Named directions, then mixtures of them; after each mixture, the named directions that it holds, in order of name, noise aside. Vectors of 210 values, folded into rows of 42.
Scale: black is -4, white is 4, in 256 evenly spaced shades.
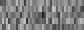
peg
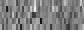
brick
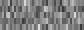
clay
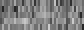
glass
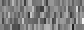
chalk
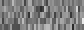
chalk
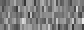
chalk, glass, peg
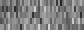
brick, clay, glass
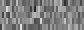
brick, clay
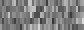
brick, chalk, clay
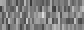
peg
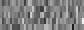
chalk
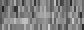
glass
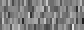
chalk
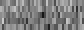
chalk, glass, peg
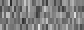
clay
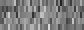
brick, clay, glass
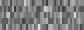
clay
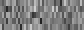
brick, clay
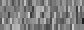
chalk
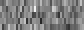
brick, peg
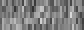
brick, chalk, glass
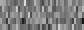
chalk, glass, peg
